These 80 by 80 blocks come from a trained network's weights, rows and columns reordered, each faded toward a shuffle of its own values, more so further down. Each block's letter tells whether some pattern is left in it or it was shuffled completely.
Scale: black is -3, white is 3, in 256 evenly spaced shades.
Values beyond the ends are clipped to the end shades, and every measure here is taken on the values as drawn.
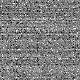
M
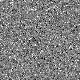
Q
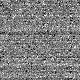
M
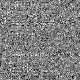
M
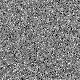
Q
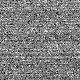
M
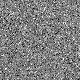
Q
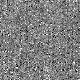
M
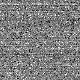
M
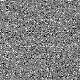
M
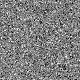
Q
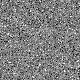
Q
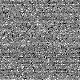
M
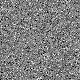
Q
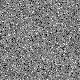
Q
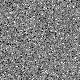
Q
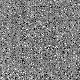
M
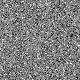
Q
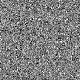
M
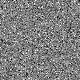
Q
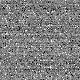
M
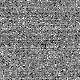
M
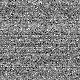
M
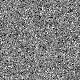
Q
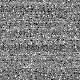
M
